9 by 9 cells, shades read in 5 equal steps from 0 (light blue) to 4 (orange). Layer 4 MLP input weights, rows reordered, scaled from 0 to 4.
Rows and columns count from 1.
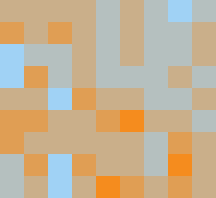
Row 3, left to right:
0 1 1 2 1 2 1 1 2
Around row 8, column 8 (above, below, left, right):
3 3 1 2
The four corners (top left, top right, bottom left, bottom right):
2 1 1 2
